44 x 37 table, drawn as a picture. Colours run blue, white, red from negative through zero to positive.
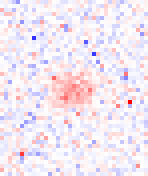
Seam: none. Mirror symmetry: none. Histogram: heavy tails on both sides. Bumps: one, in the centre. Ninth with the highest average: centre. Odd rows or columns: none.
